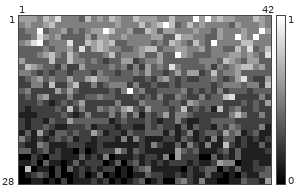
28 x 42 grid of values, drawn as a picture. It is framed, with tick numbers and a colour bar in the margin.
The grain is fine, like static. No row or column stands out. The field climbs toward the top.
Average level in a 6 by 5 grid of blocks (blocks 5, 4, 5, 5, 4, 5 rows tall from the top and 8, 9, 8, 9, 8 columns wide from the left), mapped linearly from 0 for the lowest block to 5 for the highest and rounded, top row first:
55555 / 44445 / 33333 / 12222 / 11111 / 00111
